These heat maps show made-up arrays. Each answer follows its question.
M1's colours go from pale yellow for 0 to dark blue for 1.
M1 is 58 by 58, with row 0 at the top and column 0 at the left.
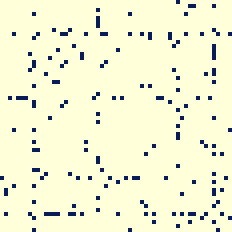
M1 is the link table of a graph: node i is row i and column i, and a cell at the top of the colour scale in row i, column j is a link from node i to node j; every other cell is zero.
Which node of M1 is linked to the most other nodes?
node 53
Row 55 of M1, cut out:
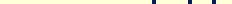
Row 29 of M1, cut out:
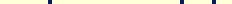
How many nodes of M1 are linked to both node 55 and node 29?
1
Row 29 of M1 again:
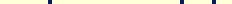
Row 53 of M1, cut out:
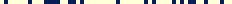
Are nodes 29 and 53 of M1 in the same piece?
yes
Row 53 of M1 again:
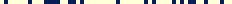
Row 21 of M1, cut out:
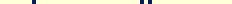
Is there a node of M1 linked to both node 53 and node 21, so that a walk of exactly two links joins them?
no
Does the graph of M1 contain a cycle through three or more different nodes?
yes
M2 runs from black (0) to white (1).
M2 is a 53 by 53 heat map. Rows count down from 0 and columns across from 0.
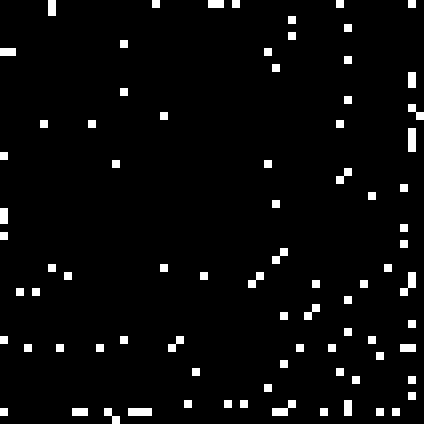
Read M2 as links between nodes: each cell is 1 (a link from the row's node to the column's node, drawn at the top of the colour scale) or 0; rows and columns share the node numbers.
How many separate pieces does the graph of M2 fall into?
1
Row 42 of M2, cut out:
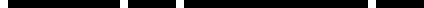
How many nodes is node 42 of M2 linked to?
4
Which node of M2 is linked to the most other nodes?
node 51
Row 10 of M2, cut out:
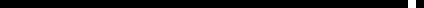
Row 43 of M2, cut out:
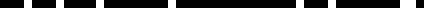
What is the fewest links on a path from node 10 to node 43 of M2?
2
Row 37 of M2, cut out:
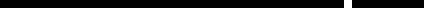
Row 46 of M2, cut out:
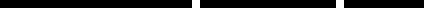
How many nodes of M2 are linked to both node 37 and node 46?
0
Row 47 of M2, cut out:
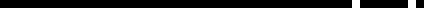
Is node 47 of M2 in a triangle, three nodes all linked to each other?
no
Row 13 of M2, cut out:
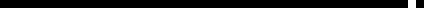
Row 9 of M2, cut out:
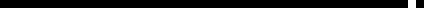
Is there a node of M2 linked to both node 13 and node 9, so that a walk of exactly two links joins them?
yes
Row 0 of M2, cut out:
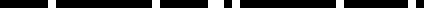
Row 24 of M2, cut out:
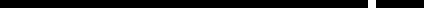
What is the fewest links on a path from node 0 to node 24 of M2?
3
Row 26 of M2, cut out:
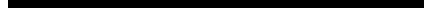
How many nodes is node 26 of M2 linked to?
1
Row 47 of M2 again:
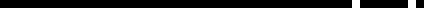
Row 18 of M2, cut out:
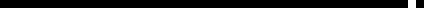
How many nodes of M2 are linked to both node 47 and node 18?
1
